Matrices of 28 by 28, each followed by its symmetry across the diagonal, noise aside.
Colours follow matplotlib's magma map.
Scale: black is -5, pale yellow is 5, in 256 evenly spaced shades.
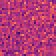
antisymmetric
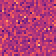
neither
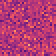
neither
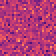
antisymmetric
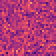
neither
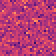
neither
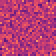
symmetric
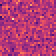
neither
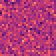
antisymmetric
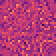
symmetric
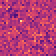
symmetric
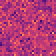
symmetric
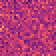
antisymmetric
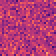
antisymmetric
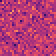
symmetric
